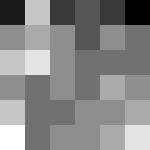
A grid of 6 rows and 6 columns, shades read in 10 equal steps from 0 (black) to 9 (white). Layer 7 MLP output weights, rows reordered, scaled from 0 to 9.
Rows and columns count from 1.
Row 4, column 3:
5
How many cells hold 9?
1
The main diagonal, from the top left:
1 6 5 4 5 8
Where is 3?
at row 1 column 4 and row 2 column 4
